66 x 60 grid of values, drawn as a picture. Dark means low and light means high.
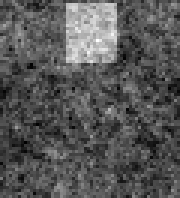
In the top middle lies a patch that is higher than the rest. Most values sit low, with a long tail of high ones. The field is mottled with small blotches. The top middle is the ninth with the highest average.
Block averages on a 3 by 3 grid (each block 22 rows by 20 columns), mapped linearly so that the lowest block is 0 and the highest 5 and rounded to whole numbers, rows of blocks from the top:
1 5 1 | 0 1 0 | 0 1 0
